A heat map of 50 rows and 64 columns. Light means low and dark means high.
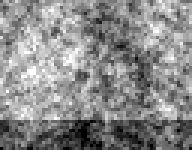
The bottom part is higher, past a seam about 80% of the way down. The bottom middle is the ninth with the highest average. There are no regular stripes. The texture is blotchy.
